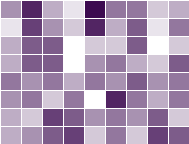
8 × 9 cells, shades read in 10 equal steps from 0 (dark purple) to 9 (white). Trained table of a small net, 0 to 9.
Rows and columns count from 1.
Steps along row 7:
up down up up down up down up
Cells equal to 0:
1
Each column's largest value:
8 7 7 9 9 7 7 9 7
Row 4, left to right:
6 3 3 9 5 4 6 7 3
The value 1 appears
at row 1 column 2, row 2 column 5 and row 6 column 6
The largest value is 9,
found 4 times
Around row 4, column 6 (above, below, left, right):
7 5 5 6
